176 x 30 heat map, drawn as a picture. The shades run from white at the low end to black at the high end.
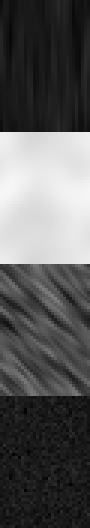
The table splits into 4 rows of 1 panel. Panel 1,1: very high, streaked downward, faint in contrast. Panel 2,1: very low, smooth, faint in contrast. Panel 3,1: high, slanting down to the right. Panel 4,1: very high, fine-grained, faint in contrast.
